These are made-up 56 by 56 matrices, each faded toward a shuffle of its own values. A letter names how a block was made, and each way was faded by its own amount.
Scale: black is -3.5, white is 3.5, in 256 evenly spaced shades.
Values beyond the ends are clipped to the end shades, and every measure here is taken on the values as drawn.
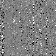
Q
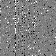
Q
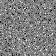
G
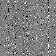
Q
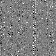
Q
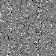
Q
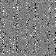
Q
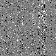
Q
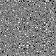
G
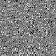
G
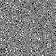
G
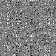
G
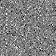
G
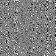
Q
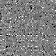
G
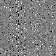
Q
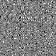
G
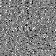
G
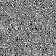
G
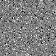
G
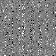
Q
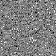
G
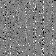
Q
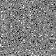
G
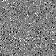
G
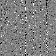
Q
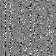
Q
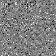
G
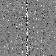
Q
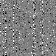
Q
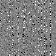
Q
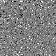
G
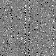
Q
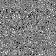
G
